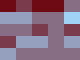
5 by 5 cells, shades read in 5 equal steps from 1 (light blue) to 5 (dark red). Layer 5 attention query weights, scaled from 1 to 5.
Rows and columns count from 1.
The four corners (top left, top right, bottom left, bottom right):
5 3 2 3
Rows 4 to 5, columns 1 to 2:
4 2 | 2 3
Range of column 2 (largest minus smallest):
2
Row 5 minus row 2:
0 1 0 0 2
